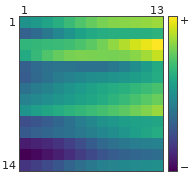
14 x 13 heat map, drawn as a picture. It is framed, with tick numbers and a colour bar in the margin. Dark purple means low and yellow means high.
Ninth with the lowest average: bottom left. Slope: up to the top right. Grain: streaks across. Histogram: bell-shaped. Ninth with the highest average: top right.
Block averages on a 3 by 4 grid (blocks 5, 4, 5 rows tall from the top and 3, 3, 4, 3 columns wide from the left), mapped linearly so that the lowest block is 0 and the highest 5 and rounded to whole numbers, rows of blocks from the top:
3 4 4 5
2 3 4 4
0 1 2 3
